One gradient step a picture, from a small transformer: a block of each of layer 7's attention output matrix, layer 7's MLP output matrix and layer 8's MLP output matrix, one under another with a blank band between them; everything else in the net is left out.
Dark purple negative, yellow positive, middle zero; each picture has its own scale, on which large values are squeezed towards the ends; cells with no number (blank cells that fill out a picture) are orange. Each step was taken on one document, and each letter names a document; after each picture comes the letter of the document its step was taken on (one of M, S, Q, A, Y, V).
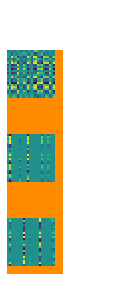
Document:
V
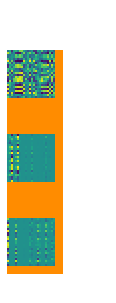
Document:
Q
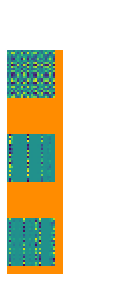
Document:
V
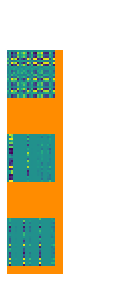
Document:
V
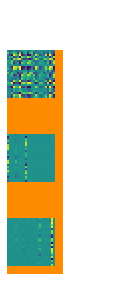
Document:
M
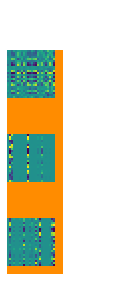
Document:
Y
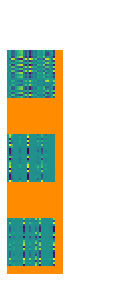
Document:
Y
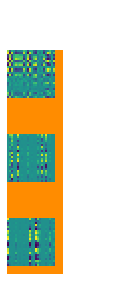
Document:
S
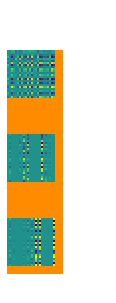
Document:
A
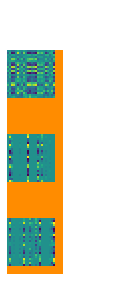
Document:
Y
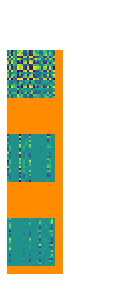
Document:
M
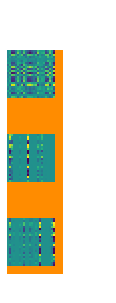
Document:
Y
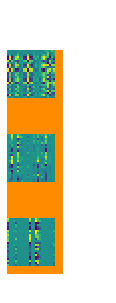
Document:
S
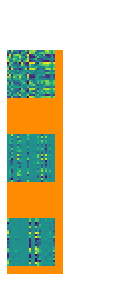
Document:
S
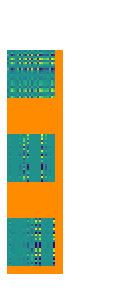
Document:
A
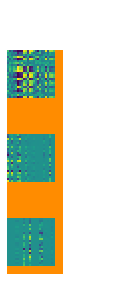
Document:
Q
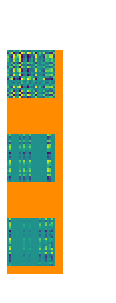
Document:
M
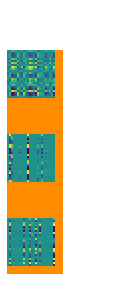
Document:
Y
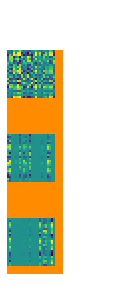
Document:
M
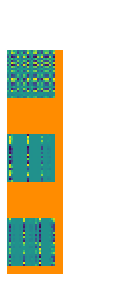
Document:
V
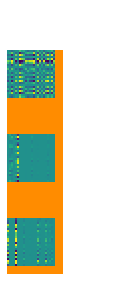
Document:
Q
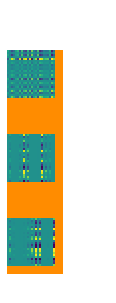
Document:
A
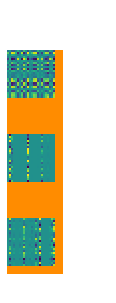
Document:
V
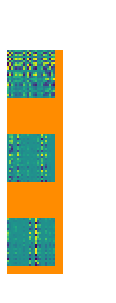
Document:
S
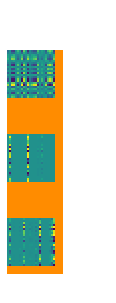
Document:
Y
